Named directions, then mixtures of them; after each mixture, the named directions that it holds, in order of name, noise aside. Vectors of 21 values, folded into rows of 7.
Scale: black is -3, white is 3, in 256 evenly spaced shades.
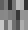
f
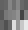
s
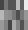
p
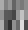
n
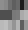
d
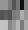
d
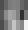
n, s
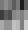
d, s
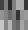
f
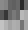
d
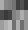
d, p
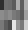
p, s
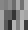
n, p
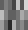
n, p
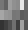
d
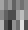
n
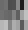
d, p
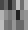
f, p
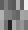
n, p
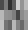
f, p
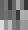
d, f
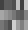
p, s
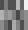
p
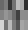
f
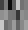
f, p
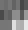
d, s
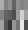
n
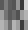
d, p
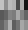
p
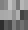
d, f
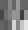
s
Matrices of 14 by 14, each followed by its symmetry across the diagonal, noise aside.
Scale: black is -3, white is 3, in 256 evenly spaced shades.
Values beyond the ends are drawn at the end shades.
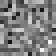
symmetric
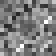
symmetric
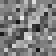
antisymmetric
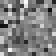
antisymmetric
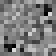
symmetric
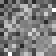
symmetric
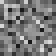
symmetric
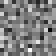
antisymmetric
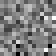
antisymmetric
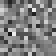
antisymmetric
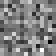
antisymmetric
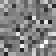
symmetric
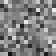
antisymmetric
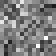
symmetric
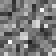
symmetric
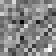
symmetric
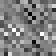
antisymmetric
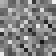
symmetric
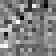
antisymmetric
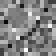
symmetric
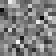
antisymmetric
